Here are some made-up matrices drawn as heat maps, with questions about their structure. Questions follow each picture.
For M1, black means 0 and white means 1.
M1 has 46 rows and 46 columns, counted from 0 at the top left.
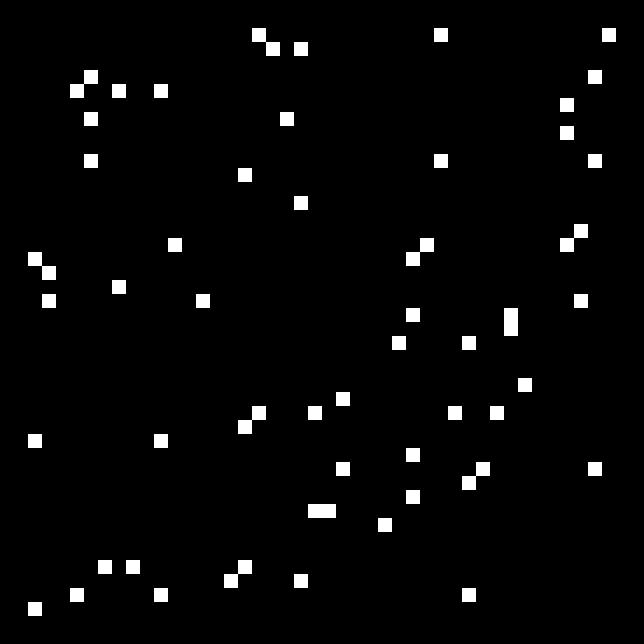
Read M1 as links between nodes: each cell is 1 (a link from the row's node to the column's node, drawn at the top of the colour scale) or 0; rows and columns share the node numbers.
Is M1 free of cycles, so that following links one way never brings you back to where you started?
no
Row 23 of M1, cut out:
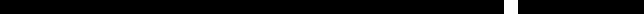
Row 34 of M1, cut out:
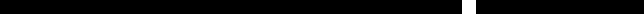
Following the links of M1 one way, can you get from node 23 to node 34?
yes
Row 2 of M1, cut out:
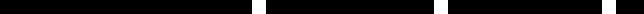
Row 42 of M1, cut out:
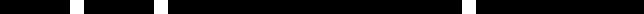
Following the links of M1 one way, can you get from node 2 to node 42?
yes
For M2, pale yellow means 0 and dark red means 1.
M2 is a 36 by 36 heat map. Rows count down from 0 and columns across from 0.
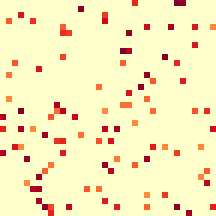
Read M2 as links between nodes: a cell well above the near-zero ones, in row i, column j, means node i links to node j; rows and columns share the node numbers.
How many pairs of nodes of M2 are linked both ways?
2
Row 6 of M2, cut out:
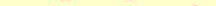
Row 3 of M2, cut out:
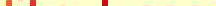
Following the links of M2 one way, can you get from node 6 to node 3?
no
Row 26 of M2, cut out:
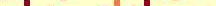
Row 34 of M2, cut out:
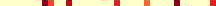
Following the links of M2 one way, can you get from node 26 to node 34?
yes
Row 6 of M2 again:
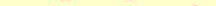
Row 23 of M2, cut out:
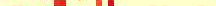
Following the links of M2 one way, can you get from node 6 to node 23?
no
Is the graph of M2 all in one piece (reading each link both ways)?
yes
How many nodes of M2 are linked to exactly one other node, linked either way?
1
